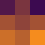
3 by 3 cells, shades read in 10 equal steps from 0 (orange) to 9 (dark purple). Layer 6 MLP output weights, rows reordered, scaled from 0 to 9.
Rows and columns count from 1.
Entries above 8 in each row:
1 0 0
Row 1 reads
8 6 9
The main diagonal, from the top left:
8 5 0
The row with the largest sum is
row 1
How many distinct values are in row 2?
2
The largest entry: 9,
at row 1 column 3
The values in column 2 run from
3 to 6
